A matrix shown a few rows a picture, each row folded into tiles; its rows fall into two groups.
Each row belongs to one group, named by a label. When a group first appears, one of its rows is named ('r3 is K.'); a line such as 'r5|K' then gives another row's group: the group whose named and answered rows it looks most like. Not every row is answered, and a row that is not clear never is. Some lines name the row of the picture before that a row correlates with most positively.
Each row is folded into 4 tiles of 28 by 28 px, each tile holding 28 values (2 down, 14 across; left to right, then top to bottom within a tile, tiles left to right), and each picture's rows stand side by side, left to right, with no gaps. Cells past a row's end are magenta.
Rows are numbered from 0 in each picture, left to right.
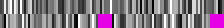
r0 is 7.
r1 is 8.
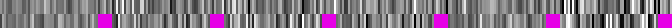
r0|8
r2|7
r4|8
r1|7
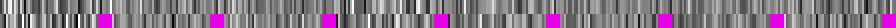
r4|8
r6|8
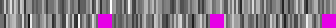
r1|8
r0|7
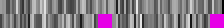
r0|8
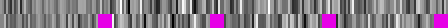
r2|8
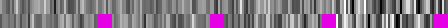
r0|8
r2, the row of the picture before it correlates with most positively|2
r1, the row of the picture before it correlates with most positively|1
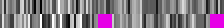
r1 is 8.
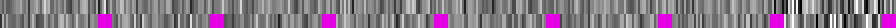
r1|7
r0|8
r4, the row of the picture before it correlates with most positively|1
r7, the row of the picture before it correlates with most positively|1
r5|8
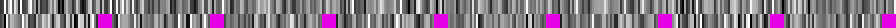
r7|7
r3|8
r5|8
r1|7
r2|8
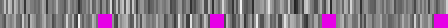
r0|7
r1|7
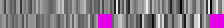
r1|8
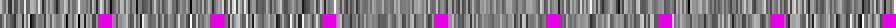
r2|7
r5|7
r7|7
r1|7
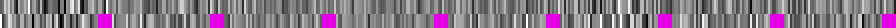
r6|7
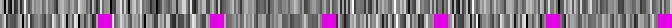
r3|8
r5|7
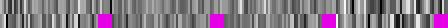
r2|8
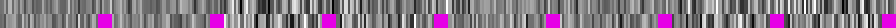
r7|7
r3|7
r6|8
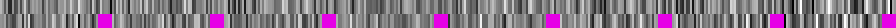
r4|8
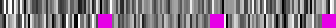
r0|7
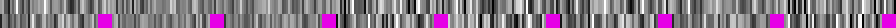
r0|8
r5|8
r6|8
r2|8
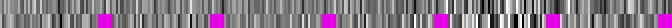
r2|7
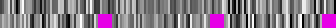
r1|7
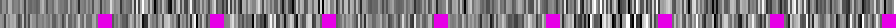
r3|7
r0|7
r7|7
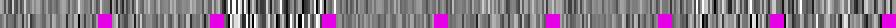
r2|7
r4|8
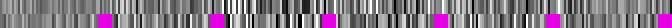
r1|7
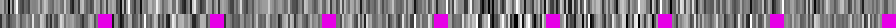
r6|7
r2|8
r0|8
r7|7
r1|8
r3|7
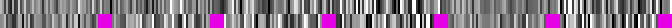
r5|7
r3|7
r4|7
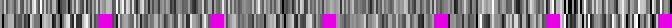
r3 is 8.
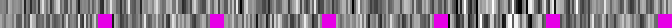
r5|8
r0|7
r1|8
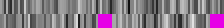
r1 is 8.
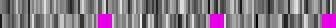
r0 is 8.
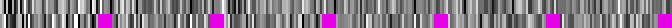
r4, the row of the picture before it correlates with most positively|2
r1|7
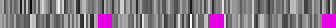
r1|7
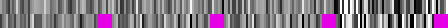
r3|7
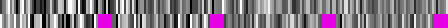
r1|7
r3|7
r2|8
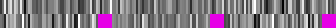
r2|7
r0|7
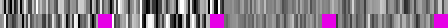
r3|8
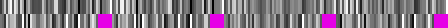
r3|7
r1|7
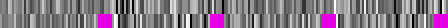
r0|7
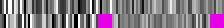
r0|7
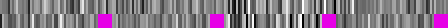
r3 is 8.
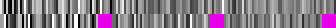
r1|7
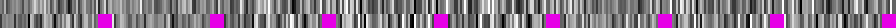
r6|7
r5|7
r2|8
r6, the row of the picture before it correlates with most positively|1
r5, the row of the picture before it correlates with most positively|1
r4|8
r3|7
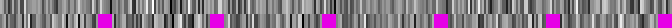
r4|7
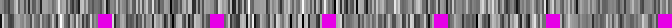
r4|8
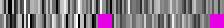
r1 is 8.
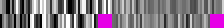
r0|8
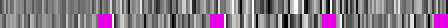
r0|7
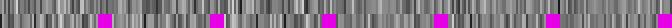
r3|8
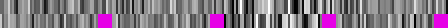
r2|8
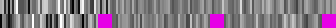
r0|8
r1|7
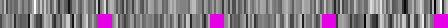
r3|8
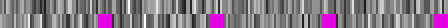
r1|8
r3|8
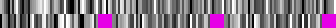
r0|8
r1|7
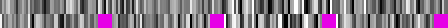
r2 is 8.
